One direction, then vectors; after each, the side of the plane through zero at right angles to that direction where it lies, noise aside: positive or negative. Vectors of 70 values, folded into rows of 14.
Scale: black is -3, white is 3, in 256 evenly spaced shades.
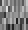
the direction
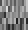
positive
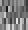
negative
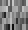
positive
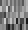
positive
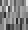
positive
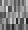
positive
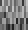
positive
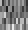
negative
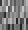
positive
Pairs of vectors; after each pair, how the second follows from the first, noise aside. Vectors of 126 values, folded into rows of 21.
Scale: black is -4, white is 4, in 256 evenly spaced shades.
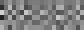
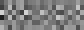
copied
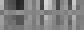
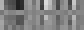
copied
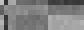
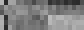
copied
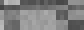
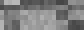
copied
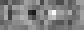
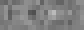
shrunk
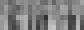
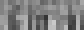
copied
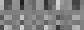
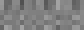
shrunk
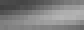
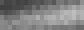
copied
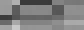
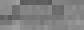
shrunk
